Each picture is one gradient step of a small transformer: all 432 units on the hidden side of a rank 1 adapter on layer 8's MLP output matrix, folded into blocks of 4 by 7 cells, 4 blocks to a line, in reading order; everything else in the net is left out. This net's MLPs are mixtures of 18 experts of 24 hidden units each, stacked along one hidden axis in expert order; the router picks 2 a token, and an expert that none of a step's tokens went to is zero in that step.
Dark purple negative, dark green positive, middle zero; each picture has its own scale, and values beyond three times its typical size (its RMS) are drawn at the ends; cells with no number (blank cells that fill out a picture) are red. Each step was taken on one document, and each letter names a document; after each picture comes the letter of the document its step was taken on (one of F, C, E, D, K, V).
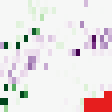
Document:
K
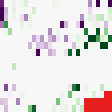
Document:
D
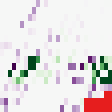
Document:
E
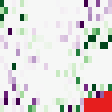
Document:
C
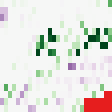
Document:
D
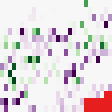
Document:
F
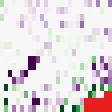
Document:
E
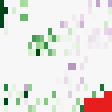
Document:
D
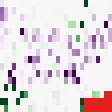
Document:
F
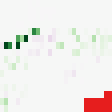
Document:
K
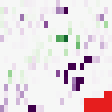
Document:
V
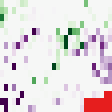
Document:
F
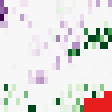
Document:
D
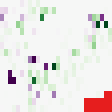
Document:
V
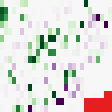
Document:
F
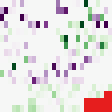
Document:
V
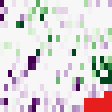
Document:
E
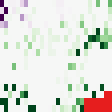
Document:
D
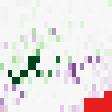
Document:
E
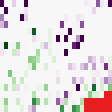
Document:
E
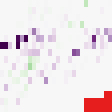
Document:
K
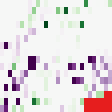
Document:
E
